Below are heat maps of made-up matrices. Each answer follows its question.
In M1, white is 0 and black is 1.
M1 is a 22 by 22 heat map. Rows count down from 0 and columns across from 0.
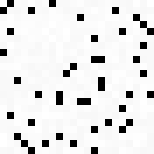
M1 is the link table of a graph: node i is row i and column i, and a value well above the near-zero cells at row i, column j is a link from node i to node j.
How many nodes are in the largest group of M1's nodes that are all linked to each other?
2
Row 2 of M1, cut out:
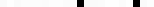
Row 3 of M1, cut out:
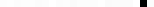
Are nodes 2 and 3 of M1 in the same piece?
no
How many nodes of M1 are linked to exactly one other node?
8
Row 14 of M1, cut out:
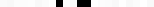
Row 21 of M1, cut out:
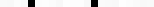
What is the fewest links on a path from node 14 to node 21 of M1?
3
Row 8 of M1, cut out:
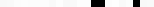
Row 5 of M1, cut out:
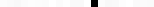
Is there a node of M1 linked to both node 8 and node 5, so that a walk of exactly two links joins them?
yes
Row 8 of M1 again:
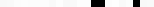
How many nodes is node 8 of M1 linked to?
3
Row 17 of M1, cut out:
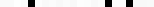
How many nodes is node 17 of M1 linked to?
3
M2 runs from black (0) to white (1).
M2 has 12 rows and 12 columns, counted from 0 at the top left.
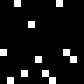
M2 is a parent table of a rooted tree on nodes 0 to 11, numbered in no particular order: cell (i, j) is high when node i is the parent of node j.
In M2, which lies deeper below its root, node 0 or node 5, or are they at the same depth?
node 5
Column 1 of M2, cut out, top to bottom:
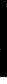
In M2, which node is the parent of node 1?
11
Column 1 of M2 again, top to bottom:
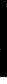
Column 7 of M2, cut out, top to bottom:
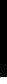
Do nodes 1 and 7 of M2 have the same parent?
yes
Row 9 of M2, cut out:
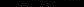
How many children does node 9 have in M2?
0
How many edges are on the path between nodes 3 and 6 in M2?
2
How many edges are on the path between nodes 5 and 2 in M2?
3
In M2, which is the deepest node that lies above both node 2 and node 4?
0
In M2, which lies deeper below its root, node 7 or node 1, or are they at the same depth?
the same depth
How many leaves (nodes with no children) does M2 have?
6
